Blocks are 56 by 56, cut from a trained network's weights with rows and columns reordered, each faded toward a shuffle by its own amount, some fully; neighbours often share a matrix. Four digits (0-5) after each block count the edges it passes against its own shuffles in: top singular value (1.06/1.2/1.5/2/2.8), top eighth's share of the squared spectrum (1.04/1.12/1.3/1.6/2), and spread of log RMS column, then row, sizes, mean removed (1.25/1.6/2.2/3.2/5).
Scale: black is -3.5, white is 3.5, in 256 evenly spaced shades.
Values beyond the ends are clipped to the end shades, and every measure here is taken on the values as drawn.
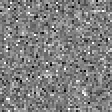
0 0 0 0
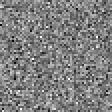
0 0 0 0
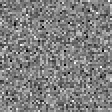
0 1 0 0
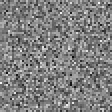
0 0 0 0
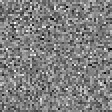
3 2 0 1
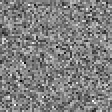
1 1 0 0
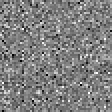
3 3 1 1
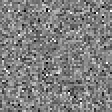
3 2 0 1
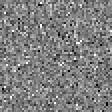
0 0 0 0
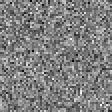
0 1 0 0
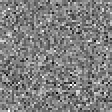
2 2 0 1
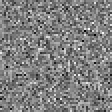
2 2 0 1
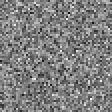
0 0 0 0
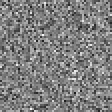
0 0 0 0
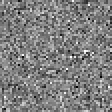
2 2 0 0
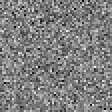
0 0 0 0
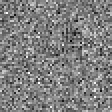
2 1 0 0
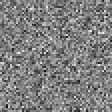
1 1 0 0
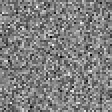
1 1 0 0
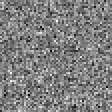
1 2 0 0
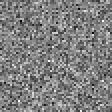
2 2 0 0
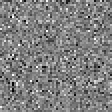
3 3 1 2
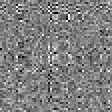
4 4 3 3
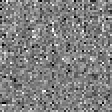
3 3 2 2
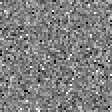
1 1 0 0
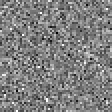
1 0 0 0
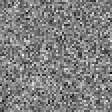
1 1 0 1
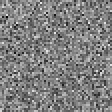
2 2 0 0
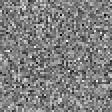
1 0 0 0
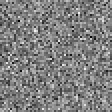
1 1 0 0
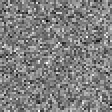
1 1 0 0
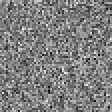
1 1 0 0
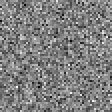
2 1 0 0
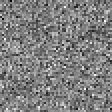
1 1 0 0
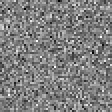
1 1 0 0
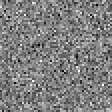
2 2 0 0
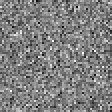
2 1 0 1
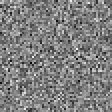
3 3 1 1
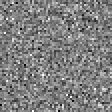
1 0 0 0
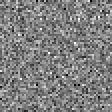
2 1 0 1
